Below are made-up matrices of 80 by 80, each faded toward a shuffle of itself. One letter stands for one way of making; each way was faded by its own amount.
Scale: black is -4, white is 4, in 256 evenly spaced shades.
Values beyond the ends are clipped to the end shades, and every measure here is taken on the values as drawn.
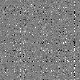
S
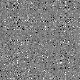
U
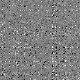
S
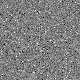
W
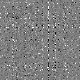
S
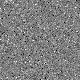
W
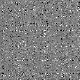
U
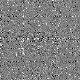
U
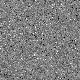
W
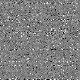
U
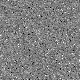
W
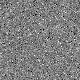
W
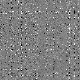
S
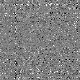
U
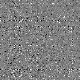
U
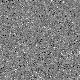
W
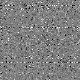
U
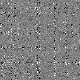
S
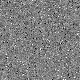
W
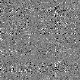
U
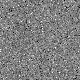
W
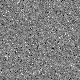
W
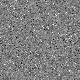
W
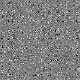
U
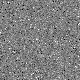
W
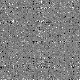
U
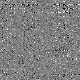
U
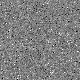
W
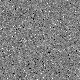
W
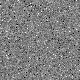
W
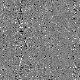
S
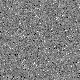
W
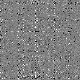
S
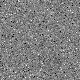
W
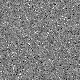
W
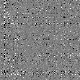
S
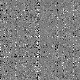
S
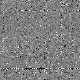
U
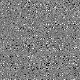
U
